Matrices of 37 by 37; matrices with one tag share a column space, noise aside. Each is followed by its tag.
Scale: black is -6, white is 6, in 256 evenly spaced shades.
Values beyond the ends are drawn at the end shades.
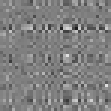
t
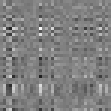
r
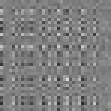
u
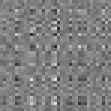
u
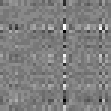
t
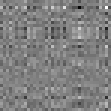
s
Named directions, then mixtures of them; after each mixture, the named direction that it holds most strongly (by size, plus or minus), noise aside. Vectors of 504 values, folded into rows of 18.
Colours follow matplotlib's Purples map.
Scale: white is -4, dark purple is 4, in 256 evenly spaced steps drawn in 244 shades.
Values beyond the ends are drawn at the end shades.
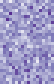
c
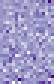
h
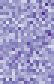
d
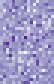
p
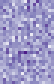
p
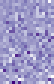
h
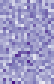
d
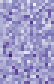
c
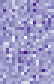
p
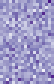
d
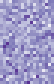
c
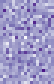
p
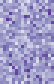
c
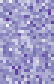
c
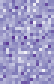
p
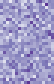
d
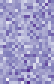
c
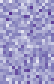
c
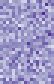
d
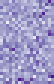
d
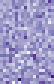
h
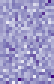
h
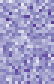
c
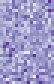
p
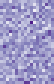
d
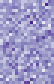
d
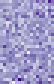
h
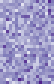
c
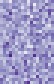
c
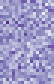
d
